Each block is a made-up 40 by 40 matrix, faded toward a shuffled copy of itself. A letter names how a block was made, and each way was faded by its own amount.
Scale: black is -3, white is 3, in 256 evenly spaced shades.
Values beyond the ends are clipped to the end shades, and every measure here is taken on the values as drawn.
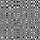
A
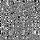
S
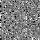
S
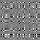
A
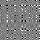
A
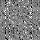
S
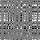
A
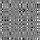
A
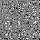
S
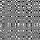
A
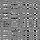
A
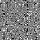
S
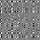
A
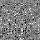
S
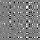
A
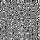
S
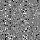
S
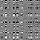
A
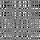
A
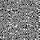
S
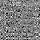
S
